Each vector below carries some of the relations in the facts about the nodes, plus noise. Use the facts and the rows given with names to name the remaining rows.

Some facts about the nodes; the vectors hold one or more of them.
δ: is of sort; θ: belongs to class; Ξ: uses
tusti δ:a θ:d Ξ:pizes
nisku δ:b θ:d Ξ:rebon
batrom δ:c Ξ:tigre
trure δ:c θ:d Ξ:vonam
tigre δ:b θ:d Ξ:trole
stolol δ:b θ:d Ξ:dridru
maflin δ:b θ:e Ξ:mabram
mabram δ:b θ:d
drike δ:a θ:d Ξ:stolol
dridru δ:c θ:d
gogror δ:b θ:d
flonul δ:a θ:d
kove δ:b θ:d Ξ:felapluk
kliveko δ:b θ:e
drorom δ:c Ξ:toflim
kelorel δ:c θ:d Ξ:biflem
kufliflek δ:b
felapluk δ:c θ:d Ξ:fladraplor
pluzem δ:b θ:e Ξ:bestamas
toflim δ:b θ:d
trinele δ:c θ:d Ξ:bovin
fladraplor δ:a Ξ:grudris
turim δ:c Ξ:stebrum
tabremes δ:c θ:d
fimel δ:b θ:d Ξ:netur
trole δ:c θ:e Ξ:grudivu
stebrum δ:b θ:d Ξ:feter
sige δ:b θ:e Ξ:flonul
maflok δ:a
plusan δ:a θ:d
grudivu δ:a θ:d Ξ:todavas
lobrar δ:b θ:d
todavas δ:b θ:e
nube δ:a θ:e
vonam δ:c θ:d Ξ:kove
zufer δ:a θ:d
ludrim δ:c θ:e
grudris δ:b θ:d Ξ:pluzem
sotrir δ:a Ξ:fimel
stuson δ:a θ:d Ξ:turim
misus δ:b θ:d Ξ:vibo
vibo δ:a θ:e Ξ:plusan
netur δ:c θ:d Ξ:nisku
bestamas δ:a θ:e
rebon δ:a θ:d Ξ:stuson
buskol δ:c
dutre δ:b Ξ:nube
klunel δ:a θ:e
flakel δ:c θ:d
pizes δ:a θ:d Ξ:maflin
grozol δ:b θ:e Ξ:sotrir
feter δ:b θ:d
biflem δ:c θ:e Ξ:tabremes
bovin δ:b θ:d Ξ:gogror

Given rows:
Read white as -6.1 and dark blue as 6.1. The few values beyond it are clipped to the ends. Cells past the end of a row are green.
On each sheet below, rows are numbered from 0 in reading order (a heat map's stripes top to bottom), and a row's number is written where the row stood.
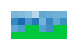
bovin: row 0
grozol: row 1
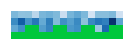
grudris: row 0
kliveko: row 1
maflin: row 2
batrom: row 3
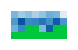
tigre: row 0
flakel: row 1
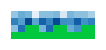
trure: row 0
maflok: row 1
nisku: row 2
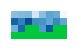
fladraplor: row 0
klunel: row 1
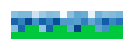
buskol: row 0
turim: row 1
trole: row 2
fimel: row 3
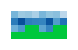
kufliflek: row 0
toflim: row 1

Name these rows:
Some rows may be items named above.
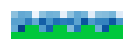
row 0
trole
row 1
plusan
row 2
trinele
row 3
grudivu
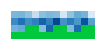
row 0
misus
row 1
buskol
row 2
kelorel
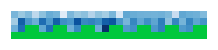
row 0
sige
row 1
pizes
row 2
tigre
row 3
flonul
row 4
grozol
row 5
pluzem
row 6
grozol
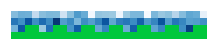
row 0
netur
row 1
drorom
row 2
vibo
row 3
feter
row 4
stuson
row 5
toflim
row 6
bestamas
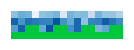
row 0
plusan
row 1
grudivu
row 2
todavas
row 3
dutre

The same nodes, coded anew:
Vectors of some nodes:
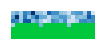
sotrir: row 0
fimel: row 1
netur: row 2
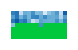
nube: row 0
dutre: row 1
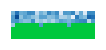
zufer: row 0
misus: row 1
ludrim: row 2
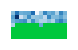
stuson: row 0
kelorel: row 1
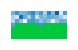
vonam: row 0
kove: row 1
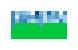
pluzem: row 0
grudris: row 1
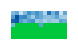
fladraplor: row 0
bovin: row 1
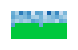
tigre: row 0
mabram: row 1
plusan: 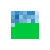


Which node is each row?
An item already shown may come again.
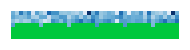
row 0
tigre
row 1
fimel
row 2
turim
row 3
kliveko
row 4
kufliflek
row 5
turim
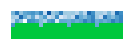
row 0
trure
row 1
feter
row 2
buskol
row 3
buskol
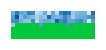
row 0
grudivu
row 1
batrom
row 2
maflin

